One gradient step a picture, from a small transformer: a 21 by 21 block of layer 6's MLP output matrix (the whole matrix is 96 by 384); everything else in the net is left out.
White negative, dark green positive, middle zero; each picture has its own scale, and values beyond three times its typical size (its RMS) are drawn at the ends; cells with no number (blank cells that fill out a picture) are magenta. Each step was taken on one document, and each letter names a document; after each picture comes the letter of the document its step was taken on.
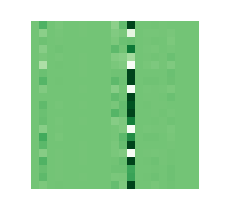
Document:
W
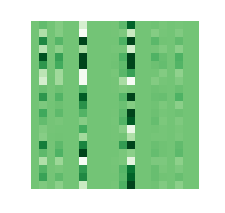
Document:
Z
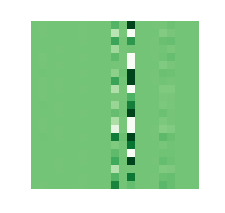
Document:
W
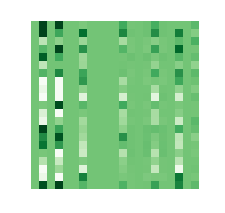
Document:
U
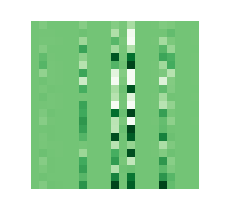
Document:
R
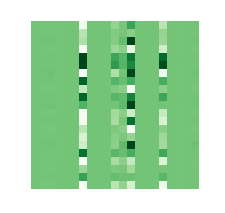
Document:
R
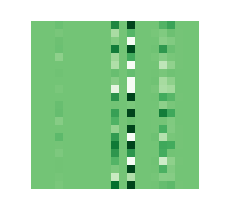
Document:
W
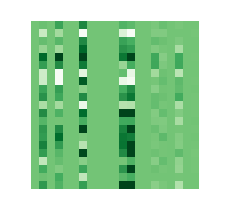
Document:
Z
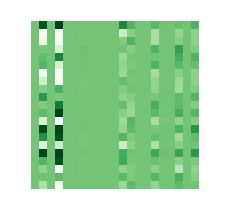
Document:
U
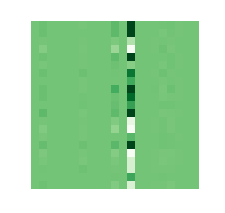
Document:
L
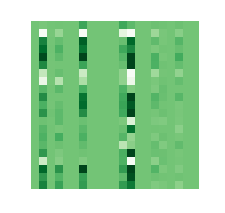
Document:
Z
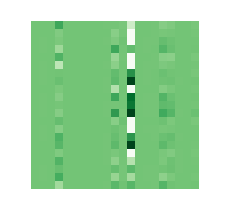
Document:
W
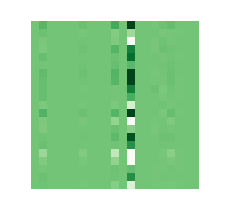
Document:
L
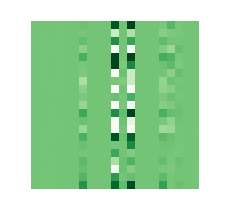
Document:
R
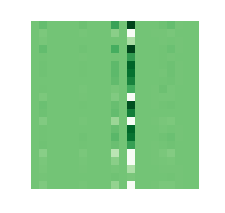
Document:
L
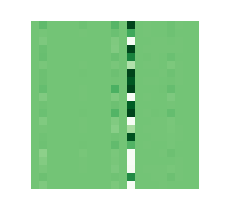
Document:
L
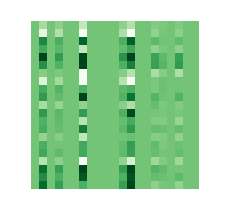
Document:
Z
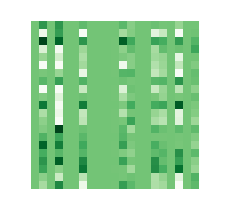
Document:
U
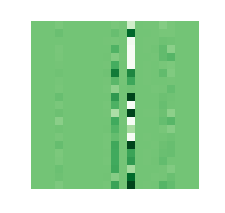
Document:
W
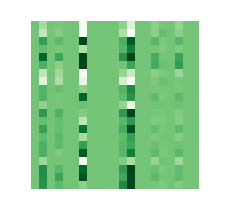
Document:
Z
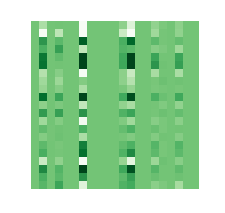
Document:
Z
